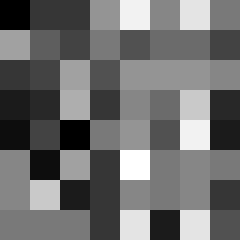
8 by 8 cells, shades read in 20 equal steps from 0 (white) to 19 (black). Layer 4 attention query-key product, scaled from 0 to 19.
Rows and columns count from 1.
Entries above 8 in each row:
5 7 4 6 6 6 7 6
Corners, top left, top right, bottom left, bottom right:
19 10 10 13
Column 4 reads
8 10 13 15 10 15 15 15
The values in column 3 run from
6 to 19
